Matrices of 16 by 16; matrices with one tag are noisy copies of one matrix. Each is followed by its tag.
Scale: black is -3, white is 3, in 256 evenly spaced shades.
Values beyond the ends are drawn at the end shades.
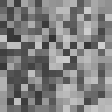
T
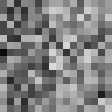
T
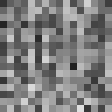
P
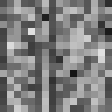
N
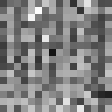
P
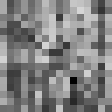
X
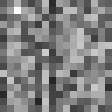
N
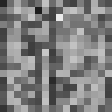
N
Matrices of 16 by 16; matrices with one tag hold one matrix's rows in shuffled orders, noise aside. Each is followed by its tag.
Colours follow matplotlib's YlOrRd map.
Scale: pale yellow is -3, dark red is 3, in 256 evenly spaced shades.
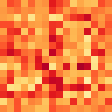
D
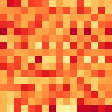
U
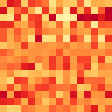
U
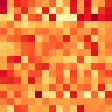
U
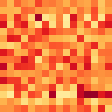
U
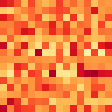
U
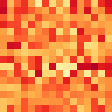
U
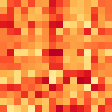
D
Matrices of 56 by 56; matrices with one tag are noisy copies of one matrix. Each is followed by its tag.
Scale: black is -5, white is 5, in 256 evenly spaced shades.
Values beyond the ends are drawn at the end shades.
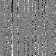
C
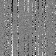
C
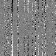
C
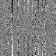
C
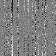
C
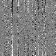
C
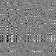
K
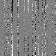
C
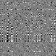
K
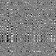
K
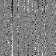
C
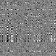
K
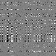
K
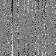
C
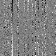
C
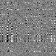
K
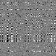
K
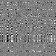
K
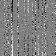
C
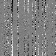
C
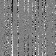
C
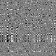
K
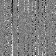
C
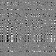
K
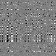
K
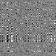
K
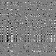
K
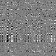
K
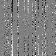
C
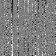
C
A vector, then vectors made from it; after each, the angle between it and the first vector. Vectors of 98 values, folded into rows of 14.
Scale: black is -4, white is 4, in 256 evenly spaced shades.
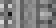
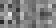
nearly opposite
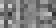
nearly parallel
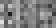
nearly parallel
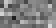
partly opposed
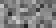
partly aligned
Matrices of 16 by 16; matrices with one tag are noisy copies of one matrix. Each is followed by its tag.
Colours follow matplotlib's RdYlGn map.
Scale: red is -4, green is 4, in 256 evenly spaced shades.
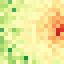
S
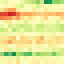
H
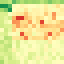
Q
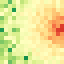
S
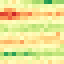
H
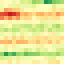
H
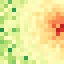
S
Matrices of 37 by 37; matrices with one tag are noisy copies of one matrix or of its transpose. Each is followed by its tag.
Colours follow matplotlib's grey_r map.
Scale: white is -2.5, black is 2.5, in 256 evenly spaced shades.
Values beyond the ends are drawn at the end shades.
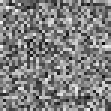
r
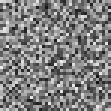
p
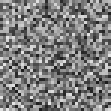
p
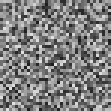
p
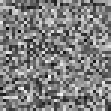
r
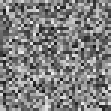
r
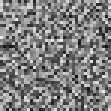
p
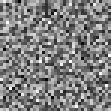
p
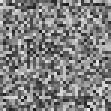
r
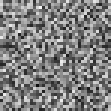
p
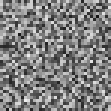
p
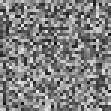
r
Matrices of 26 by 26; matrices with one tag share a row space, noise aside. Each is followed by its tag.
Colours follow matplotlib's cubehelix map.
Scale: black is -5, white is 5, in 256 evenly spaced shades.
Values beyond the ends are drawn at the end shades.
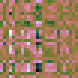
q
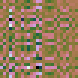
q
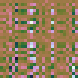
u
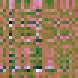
q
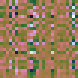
u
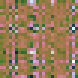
u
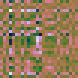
q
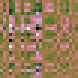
q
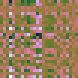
q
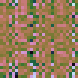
u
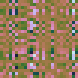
u
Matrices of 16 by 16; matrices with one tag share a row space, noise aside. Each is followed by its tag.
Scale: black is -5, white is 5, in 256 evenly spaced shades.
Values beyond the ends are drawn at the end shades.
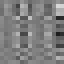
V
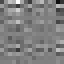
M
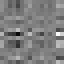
M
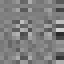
V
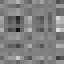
M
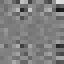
V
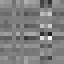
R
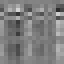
M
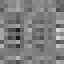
M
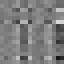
V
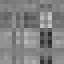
R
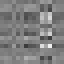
R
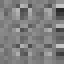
V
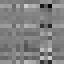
R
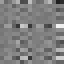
V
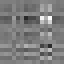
R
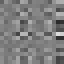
V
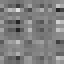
M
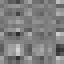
M
